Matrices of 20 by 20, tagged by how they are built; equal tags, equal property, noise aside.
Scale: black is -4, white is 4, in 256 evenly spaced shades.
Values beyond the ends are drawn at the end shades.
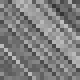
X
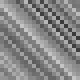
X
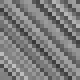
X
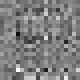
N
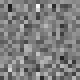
N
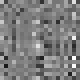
N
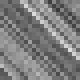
X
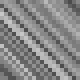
X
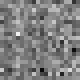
N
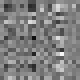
N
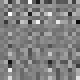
N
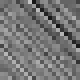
X
